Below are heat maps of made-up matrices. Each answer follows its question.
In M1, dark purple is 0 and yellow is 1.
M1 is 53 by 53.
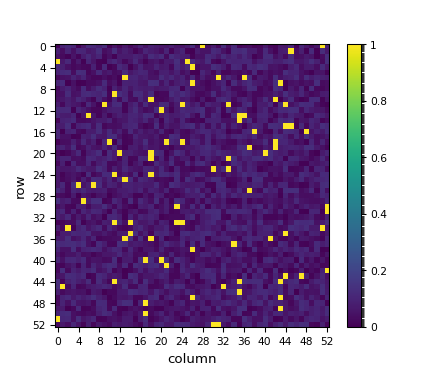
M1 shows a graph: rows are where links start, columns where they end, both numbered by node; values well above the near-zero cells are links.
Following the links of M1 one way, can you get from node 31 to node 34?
no
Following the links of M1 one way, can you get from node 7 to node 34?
no
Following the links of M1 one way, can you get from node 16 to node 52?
yes
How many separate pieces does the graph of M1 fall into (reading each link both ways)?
5
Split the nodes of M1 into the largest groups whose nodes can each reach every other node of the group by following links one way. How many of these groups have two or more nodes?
5
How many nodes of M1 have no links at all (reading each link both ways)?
3
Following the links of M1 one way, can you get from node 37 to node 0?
yes
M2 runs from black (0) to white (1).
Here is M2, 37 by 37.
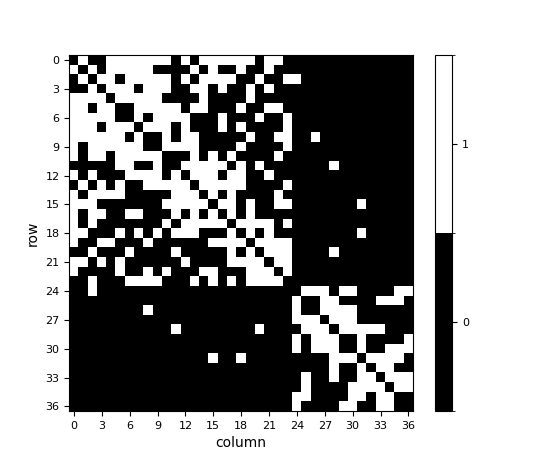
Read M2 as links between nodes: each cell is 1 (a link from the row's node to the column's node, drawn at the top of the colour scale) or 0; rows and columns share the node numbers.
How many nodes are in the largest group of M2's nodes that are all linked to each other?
6
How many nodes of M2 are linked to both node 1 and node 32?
0
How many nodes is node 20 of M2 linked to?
9
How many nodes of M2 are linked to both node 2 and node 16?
5
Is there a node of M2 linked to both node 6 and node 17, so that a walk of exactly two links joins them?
yes
